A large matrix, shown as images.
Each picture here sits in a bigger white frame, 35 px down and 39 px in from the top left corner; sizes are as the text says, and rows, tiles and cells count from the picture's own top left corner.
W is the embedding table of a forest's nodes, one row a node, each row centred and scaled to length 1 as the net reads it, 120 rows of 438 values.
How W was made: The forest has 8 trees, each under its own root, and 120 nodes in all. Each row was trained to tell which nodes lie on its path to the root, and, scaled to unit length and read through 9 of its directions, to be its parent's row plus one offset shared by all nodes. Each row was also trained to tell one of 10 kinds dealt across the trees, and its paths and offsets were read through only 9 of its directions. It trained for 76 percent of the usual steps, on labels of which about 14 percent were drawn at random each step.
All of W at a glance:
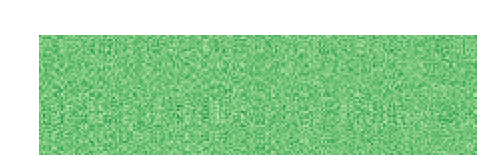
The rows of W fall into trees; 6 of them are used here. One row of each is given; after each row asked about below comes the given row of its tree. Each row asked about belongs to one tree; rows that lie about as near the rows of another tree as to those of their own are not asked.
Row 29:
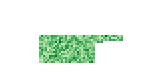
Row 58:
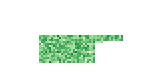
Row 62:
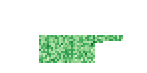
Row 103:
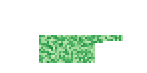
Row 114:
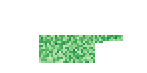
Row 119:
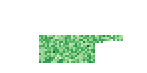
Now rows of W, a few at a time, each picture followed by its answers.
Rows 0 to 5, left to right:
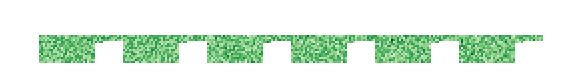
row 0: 103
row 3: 62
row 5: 119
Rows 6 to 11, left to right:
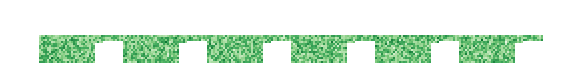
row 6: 119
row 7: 103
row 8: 29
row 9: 58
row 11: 58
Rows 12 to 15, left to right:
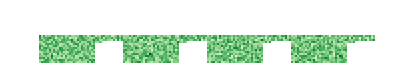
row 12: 119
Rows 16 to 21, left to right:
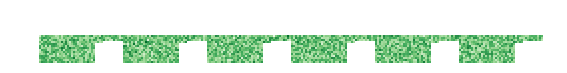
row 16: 119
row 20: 62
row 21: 62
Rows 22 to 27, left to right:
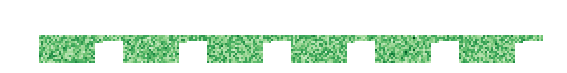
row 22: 29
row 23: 62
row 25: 62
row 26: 62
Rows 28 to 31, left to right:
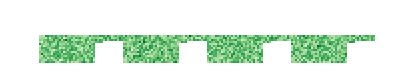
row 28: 62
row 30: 62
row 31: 62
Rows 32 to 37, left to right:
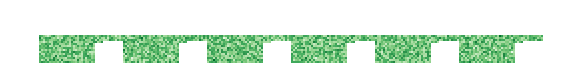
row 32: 119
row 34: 119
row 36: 62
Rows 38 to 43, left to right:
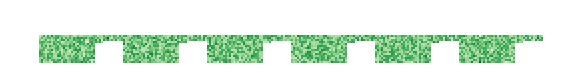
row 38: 103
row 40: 119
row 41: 62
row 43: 29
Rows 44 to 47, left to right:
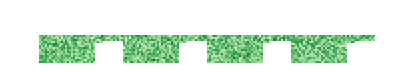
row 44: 119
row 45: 62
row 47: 114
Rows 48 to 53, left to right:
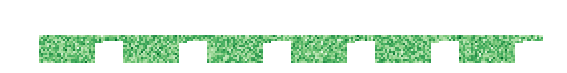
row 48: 62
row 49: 114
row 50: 29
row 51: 58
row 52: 119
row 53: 29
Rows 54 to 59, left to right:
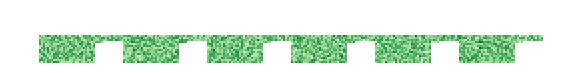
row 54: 62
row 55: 103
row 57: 58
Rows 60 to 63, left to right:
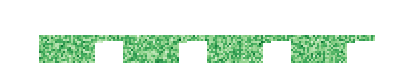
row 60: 58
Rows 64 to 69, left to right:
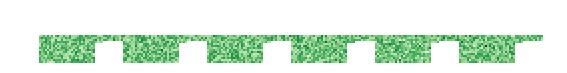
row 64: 58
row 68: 58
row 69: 62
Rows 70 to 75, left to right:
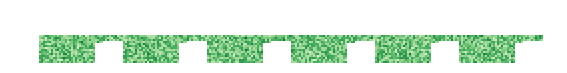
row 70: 103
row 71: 103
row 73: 103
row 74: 62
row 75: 62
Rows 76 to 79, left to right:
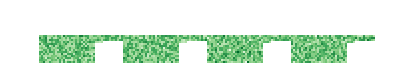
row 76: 58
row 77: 58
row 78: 62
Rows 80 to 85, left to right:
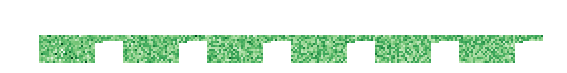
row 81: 103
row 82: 103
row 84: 114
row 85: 114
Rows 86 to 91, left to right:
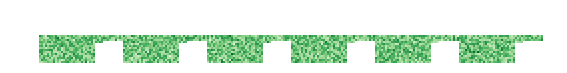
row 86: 103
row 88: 103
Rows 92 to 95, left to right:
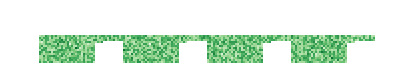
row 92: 58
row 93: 103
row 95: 29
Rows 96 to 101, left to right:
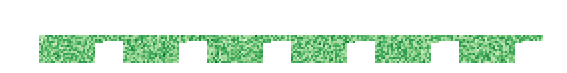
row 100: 114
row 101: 62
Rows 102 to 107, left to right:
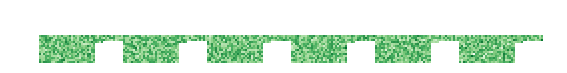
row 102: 58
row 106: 58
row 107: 58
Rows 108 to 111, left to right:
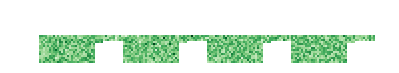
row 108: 29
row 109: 114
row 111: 119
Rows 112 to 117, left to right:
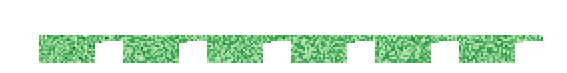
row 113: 103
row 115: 103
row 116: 29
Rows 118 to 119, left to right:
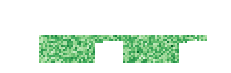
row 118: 103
